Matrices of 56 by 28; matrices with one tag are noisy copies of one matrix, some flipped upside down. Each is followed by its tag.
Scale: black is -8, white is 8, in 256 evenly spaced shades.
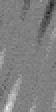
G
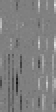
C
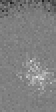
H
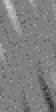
G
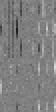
C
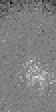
H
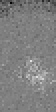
H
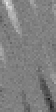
G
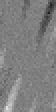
G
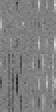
C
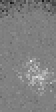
H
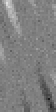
G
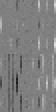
C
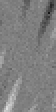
G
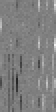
C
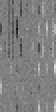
C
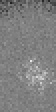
H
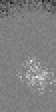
H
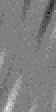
G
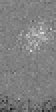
H
